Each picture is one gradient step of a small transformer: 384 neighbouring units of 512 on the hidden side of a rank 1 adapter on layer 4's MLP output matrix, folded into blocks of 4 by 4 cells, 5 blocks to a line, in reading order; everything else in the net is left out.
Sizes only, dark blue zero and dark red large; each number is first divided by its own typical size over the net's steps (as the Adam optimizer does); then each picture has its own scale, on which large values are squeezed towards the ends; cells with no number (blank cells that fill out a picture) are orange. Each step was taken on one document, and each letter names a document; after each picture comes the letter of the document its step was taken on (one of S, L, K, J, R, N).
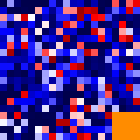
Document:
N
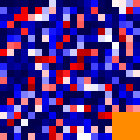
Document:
N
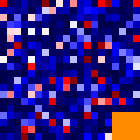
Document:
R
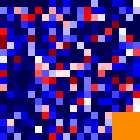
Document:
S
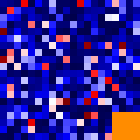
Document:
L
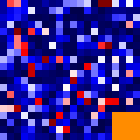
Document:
R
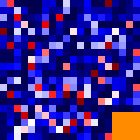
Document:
R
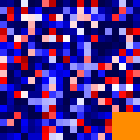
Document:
S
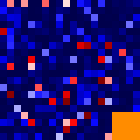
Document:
R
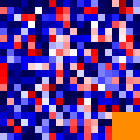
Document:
N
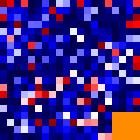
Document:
L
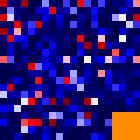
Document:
L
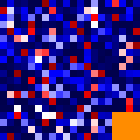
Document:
S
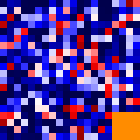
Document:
N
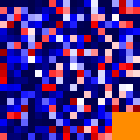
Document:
N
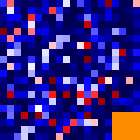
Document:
R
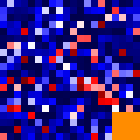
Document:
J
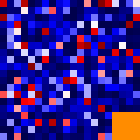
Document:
L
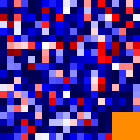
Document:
L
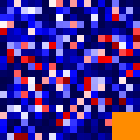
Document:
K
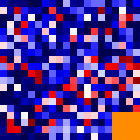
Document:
S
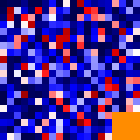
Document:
S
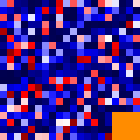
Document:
L
